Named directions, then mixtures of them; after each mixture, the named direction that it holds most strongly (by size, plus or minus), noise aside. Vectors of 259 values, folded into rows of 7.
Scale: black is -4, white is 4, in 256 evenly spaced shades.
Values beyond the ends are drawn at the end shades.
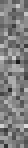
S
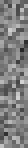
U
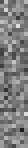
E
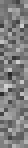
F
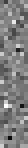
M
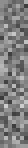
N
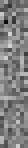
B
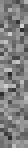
F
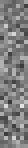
N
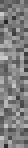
B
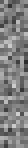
B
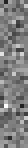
M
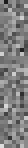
M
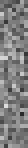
B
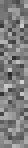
F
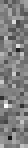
M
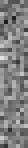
B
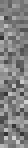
N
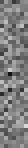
F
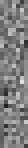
U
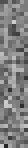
S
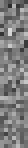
U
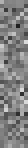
N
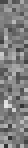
M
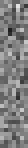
U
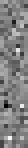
M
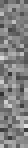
S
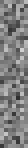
U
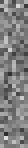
E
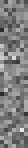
E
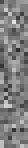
E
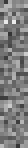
B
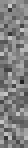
N
